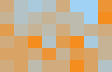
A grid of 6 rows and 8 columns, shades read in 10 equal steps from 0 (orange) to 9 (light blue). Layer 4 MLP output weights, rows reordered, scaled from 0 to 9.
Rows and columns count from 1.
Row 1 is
4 7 8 7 4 9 9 1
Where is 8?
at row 1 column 3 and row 4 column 7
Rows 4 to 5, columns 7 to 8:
8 5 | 3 5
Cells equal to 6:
7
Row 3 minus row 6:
-2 3 -1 2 0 6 2 -3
